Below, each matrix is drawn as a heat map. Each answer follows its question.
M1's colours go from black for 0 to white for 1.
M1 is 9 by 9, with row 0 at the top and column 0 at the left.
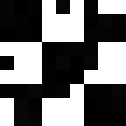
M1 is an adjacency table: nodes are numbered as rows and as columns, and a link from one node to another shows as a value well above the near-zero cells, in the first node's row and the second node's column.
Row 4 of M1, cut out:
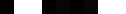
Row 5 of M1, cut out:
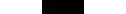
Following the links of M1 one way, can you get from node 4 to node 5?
yes
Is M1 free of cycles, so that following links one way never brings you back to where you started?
no
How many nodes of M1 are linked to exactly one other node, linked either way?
1
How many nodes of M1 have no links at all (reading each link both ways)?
0
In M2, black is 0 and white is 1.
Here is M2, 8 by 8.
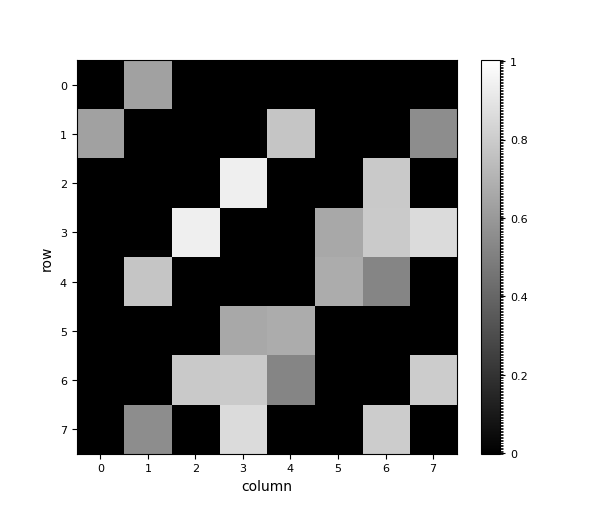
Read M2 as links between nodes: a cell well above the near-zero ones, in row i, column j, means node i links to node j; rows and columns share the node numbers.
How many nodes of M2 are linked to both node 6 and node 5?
2
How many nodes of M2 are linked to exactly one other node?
1
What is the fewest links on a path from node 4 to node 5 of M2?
1
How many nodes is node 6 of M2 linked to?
4
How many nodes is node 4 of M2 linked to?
3
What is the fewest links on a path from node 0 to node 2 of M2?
4
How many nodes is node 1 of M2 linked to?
3
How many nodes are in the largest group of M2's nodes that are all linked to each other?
3
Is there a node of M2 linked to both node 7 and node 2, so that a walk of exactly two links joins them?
yes
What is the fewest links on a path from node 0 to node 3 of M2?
3
